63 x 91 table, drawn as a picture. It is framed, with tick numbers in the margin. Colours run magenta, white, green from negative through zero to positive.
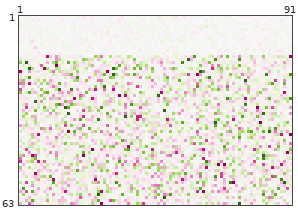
The texture is fine-grained noise. A few values lie far out on both sides of the bulk. No regular stripes run through it. A horizontal seam about 20% of the way down splits the table, and the top part is calmer.
